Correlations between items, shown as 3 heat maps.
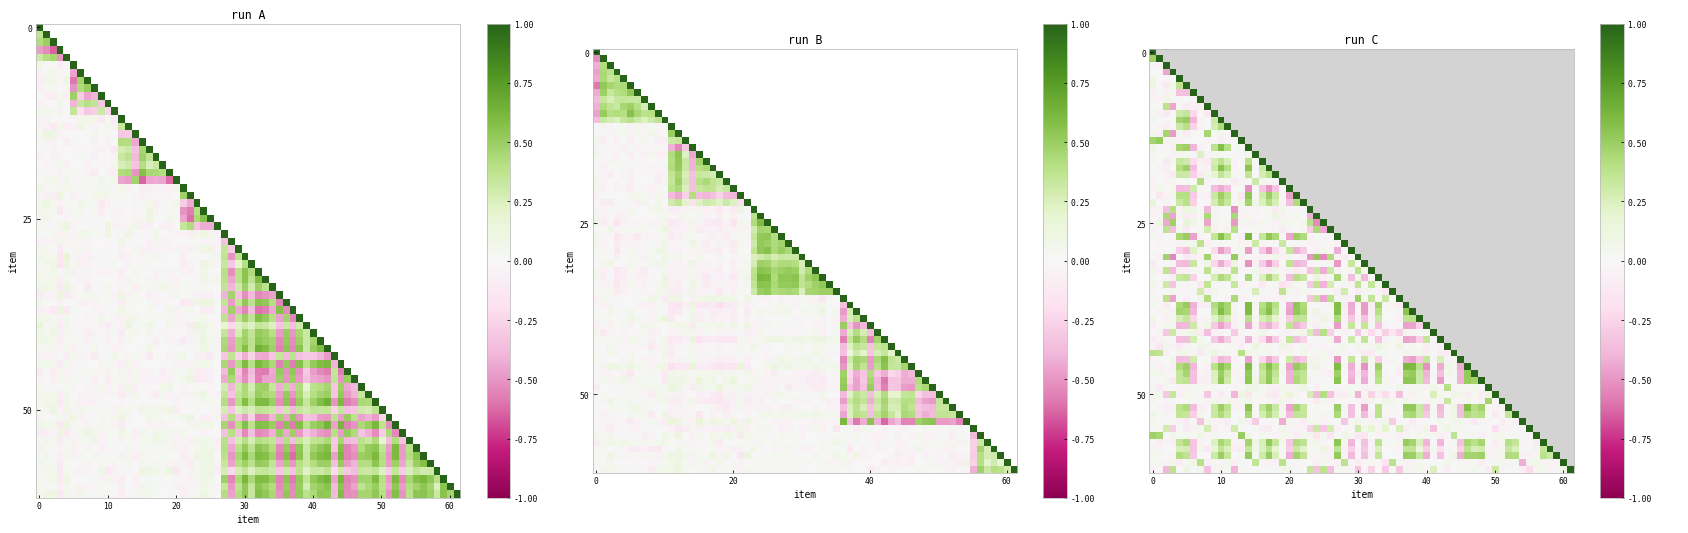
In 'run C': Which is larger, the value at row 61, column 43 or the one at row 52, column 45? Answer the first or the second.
the first
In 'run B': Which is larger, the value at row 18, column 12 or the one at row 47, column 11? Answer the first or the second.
the first
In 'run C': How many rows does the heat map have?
62
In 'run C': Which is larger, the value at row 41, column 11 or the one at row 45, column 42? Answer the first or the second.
the second
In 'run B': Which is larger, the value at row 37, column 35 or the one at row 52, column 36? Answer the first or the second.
the first
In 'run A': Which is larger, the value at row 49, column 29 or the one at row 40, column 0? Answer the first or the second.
the first
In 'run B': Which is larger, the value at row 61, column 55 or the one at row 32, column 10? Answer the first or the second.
the second
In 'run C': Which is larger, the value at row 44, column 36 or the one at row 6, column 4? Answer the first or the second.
the first
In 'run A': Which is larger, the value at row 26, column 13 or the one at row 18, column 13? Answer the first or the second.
the second
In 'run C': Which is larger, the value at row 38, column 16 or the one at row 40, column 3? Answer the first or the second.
the first
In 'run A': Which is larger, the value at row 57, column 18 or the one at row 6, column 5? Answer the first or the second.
the first
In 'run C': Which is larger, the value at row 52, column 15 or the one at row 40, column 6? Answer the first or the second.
the second
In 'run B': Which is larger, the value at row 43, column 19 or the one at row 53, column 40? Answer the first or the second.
the first
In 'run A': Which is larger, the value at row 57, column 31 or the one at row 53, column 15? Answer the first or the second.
the first
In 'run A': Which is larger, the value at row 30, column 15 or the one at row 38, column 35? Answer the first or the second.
the first
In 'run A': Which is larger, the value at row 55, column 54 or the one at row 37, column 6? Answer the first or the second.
the first
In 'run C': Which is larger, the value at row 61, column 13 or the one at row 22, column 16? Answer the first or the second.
the second
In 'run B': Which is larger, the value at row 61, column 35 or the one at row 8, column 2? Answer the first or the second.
the second
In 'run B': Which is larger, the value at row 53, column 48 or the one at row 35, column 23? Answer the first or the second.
the second
